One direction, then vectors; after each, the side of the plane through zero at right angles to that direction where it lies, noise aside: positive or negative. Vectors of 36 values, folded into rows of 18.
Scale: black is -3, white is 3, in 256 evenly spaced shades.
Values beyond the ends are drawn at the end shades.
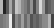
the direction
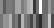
positive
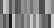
negative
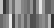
positive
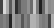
negative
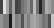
negative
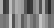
positive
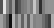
negative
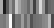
positive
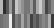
positive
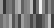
positive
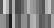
negative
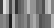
negative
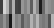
negative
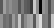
negative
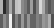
positive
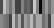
negative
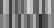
negative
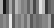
positive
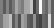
positive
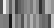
negative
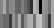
negative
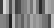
negative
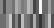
positive
